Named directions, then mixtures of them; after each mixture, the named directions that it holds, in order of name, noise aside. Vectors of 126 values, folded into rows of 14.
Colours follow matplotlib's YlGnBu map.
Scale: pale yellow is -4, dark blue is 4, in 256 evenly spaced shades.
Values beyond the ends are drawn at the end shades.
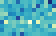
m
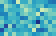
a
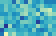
a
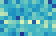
m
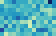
a, m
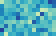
a, m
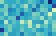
a, m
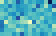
m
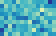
a, m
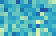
a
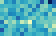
a, m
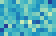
a, m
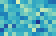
a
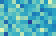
a, m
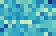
a, m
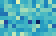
a, m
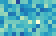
a, m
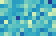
a, m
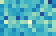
a, m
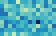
a, m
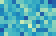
a, m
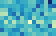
m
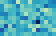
a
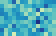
a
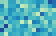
a, m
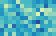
a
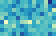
m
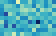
a, m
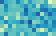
a, m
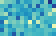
m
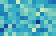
a
